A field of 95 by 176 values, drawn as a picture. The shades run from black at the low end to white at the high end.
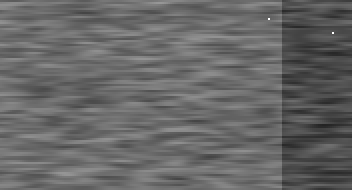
Seam: vertical, 80% of the way across, the left part higher. Grain: streaks across. Lone odd cells: 2, each higher than its neighbours.
